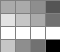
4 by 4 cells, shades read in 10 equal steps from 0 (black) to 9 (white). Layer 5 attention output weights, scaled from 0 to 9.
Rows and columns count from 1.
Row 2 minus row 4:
1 2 2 4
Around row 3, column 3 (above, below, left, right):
6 4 9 9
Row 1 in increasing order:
3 5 6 6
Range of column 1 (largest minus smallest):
3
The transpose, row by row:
6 8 9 7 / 6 7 9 5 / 5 6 9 4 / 3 4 9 0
